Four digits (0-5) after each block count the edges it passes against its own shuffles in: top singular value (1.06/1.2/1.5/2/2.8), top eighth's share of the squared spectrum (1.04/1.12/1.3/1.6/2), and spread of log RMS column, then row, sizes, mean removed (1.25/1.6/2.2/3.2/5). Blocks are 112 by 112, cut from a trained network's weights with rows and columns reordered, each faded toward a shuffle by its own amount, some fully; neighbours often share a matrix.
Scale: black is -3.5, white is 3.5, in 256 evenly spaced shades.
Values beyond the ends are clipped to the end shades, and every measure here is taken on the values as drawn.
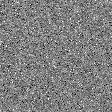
0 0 0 0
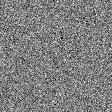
0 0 0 0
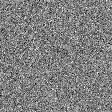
0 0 0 0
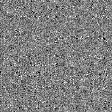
2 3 1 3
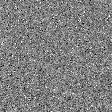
0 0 0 0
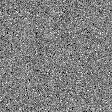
1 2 0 1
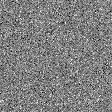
1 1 0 0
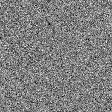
0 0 0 0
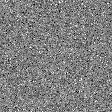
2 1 0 0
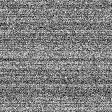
4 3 0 1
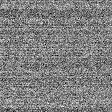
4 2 0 0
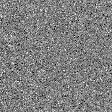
2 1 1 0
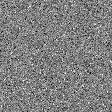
1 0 0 0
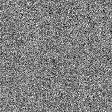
2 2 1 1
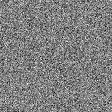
2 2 0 1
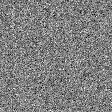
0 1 0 0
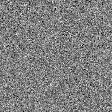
1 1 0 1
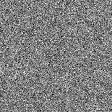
2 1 0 0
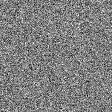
1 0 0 0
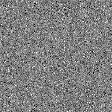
3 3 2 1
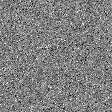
1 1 0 0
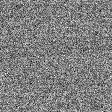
1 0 0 0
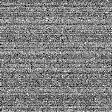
4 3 1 1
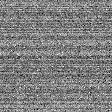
4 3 1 1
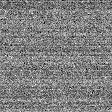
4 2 0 0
